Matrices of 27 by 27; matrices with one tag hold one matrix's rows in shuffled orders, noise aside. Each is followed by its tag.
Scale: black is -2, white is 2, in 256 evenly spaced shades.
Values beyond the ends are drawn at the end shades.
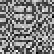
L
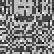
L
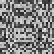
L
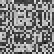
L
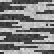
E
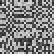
L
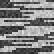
E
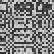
L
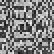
L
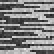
E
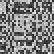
L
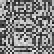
L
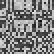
L
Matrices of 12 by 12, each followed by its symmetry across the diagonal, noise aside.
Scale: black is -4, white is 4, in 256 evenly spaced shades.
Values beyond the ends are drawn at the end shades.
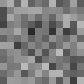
neither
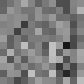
neither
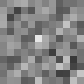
symmetric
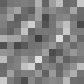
symmetric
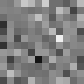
antisymmetric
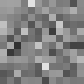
neither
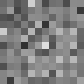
symmetric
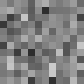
neither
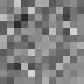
symmetric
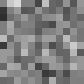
antisymmetric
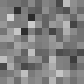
antisymmetric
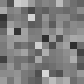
antisymmetric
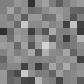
symmetric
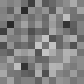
symmetric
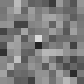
neither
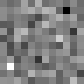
antisymmetric
